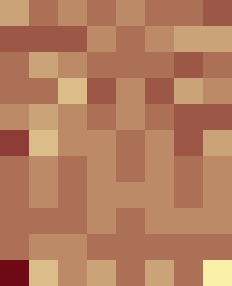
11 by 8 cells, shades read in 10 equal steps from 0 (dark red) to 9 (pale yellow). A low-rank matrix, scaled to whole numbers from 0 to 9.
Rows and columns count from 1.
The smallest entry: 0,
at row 11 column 1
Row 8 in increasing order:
4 4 4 5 5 5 5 5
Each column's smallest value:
0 3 3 3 4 3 3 3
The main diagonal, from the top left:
6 3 5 3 5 5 4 5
